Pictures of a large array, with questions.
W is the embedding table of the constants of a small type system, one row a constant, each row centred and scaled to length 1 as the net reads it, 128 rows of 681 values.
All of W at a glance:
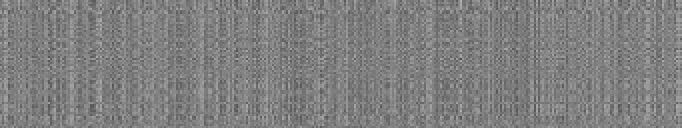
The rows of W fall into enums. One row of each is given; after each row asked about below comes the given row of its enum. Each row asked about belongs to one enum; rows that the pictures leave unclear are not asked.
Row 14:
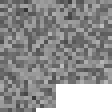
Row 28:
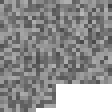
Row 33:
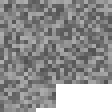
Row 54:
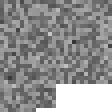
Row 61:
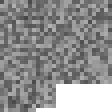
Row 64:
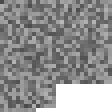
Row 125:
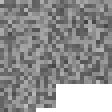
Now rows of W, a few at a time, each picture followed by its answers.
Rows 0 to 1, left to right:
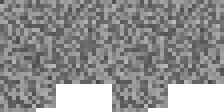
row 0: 64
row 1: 64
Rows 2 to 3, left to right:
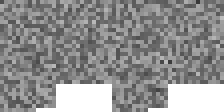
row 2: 64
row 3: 54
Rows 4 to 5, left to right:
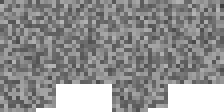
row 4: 64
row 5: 28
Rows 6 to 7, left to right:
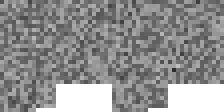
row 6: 61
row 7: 54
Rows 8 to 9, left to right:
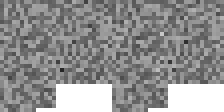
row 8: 54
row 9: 54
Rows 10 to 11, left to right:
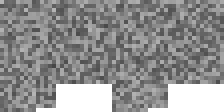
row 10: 125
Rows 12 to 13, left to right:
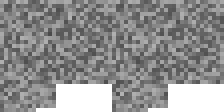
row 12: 33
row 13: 33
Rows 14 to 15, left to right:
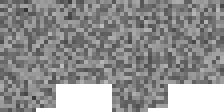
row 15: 28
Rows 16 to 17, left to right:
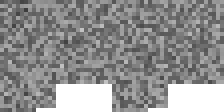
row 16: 14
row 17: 64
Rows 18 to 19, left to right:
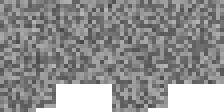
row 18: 28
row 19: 64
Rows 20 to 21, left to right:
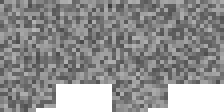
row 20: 28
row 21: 33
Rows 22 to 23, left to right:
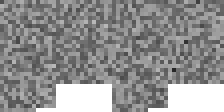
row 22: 64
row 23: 54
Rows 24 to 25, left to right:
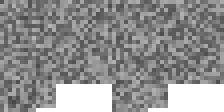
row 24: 61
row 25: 33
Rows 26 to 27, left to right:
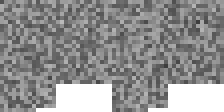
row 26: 64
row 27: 125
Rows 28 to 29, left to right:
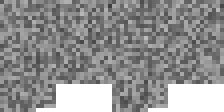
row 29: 61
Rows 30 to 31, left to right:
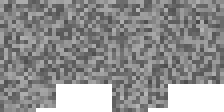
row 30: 33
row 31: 125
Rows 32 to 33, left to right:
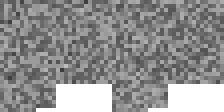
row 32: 54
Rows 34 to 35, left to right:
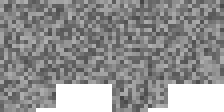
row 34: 33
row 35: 61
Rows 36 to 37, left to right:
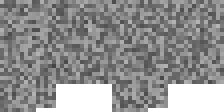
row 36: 125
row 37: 64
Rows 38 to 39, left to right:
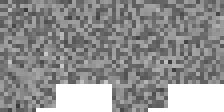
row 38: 14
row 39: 54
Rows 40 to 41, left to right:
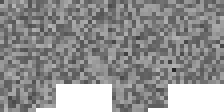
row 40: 61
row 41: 54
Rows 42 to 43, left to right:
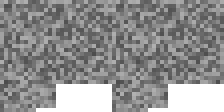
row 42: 33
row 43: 33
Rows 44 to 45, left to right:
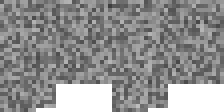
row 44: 28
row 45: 125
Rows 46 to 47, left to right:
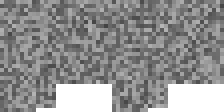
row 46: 125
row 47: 61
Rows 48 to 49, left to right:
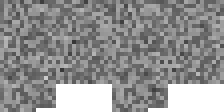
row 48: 54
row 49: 54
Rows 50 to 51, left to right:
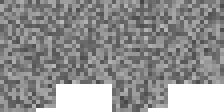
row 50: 64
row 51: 61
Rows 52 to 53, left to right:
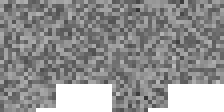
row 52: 33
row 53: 14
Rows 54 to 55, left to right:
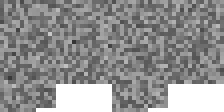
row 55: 64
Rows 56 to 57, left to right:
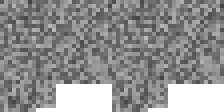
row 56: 61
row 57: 61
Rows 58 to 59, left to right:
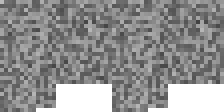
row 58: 125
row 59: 125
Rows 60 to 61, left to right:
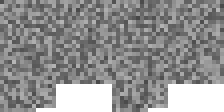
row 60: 64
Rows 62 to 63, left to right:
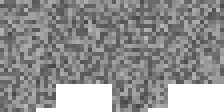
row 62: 125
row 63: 61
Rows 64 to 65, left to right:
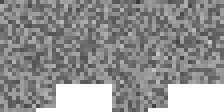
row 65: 14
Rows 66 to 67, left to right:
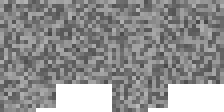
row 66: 33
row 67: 125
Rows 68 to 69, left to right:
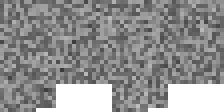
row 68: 54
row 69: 125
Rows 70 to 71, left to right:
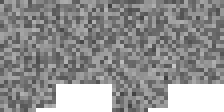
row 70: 28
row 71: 14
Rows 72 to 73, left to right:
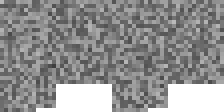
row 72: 125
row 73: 64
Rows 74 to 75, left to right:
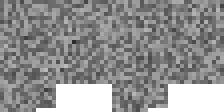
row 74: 54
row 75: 28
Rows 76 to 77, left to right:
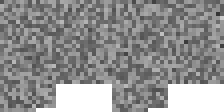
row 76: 64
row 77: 54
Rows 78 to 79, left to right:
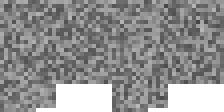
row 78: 33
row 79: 125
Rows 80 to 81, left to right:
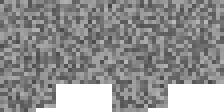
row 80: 28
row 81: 64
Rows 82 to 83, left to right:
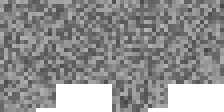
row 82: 33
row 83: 61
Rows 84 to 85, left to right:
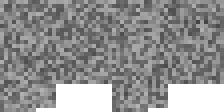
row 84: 33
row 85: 125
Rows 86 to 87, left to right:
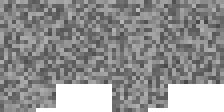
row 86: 33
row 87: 125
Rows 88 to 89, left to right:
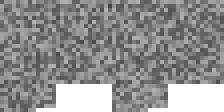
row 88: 28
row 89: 33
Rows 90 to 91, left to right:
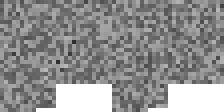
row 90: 54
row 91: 28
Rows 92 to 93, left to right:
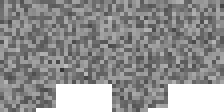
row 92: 54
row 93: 28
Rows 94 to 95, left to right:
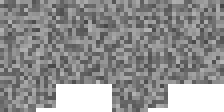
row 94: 125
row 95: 28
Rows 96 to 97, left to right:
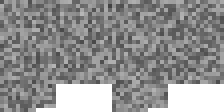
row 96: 28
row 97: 33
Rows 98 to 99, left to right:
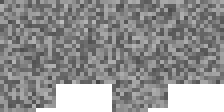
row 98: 64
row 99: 33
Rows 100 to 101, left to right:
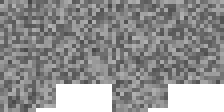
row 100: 61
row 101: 33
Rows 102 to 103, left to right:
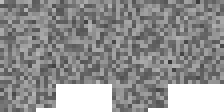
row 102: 125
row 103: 54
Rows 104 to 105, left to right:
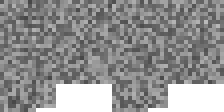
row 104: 61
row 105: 64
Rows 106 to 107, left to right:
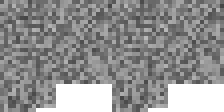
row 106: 61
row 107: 61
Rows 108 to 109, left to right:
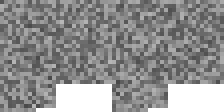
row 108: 64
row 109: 33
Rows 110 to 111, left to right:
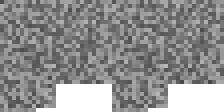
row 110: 64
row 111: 64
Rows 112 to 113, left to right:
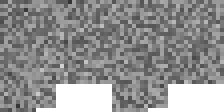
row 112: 14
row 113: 64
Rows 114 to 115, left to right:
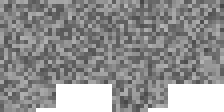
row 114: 33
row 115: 61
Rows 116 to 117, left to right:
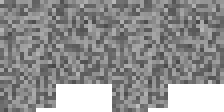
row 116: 125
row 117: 125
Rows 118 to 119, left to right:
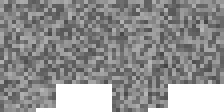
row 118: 33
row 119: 125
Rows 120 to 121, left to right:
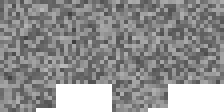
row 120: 54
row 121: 33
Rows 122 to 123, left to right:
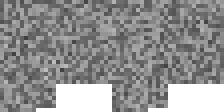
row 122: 54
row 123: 125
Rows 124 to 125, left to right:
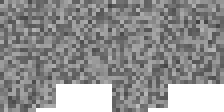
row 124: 61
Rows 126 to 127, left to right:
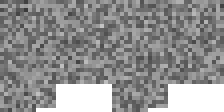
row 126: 14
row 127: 28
